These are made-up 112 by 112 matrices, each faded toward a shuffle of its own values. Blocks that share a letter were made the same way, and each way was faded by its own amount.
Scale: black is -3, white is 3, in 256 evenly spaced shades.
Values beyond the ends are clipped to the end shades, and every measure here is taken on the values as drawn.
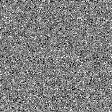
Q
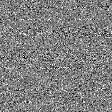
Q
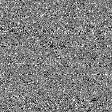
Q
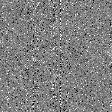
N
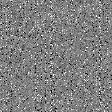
N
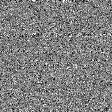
Q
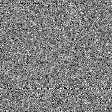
Q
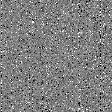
N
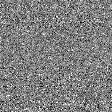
Q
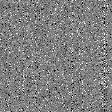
N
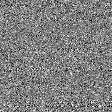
Q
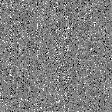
N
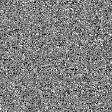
Q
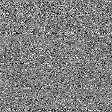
Q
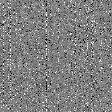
N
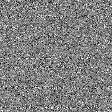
Q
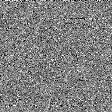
Q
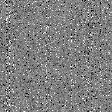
N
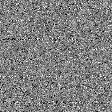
Q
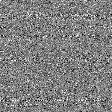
Q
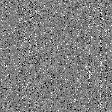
N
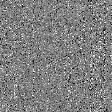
N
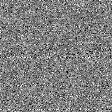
Q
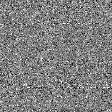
Q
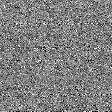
Q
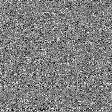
Q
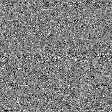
Q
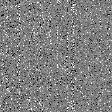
N
